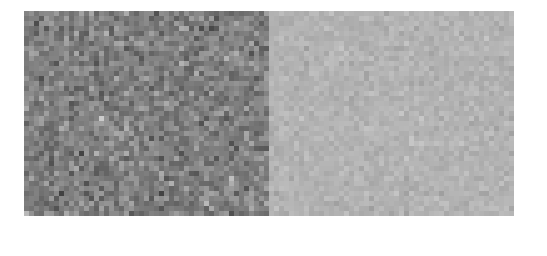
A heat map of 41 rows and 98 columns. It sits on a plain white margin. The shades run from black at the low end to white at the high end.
It is made of 1 by 2 panels. Panel 1,1: middling, fine-grained. Panel 1,2: high, fine-grained, faint in contrast.
